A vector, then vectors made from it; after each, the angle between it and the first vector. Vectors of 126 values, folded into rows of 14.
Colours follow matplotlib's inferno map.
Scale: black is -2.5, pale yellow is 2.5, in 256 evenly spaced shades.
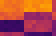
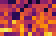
partly opposed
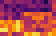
nearly opposite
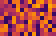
orthogonal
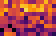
partly aligned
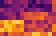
nearly opposite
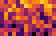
partly aligned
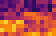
nearly opposite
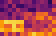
nearly opposite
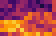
nearly opposite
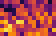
partly opposed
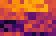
nearly parallel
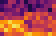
nearly opposite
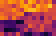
nearly parallel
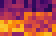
nearly opposite
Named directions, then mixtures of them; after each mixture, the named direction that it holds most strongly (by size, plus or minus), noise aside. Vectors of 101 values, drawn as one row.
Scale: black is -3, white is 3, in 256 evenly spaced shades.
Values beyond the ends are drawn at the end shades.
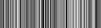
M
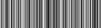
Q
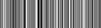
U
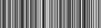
Q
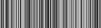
Q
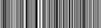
U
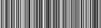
Q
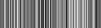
M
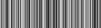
Q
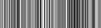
M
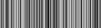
Q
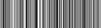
U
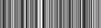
U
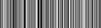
U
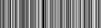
Q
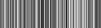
M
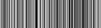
U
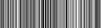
M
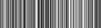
U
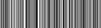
U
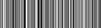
U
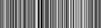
U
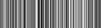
U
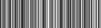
Q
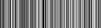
Q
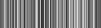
M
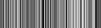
M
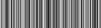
Q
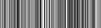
M
